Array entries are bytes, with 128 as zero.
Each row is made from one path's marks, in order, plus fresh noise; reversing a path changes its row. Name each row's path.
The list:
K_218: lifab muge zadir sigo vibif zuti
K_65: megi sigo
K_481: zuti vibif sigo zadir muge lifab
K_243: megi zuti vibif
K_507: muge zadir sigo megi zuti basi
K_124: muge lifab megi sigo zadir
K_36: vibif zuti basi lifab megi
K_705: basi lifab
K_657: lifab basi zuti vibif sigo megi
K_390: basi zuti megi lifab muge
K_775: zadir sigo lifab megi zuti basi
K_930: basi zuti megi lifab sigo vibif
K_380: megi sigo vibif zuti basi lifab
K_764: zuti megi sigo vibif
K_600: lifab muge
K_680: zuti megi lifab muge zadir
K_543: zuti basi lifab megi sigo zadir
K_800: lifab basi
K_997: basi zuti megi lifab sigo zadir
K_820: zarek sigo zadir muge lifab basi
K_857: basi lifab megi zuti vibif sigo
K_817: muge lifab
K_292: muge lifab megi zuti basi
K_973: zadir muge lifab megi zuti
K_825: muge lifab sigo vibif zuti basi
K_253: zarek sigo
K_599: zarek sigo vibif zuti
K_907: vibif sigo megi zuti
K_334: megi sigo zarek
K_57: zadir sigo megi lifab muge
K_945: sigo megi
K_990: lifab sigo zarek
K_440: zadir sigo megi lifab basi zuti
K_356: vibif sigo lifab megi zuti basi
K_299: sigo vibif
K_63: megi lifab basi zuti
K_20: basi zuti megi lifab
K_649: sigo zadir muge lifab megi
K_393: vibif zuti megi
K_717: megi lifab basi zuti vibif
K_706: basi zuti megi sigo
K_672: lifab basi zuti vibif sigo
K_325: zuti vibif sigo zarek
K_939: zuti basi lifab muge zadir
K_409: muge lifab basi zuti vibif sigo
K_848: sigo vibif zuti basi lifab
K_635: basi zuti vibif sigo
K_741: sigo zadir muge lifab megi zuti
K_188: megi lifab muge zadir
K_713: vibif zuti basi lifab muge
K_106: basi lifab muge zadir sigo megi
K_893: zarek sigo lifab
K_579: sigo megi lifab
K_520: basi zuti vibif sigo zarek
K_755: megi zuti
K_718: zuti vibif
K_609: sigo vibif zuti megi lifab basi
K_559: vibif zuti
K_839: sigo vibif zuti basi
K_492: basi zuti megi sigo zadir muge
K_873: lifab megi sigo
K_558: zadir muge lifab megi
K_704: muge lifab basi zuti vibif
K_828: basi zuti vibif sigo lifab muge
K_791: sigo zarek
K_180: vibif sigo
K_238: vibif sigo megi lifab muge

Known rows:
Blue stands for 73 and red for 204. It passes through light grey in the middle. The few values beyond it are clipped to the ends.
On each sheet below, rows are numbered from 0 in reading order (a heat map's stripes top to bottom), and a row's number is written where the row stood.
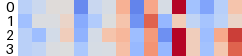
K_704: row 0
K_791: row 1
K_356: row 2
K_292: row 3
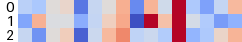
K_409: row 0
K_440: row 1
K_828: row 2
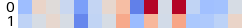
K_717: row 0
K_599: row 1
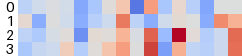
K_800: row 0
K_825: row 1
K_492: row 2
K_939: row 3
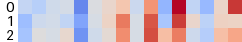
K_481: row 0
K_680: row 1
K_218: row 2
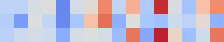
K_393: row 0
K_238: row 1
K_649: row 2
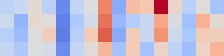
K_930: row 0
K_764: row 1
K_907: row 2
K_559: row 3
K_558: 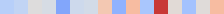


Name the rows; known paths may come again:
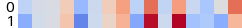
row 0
K_848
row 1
K_520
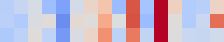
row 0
K_997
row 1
K_492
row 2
K_390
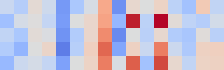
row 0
K_299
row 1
K_20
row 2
K_945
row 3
K_907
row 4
K_680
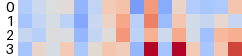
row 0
K_705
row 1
K_188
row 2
K_839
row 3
K_775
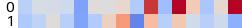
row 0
K_741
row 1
K_579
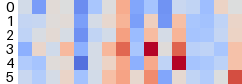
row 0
K_65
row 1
K_893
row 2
K_599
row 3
K_106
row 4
K_635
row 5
K_713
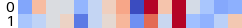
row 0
K_440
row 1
K_672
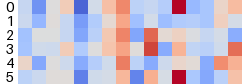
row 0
K_828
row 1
K_600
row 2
K_57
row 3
K_939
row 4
K_825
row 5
K_704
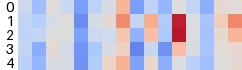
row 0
K_817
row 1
K_393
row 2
K_558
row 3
K_873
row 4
K_180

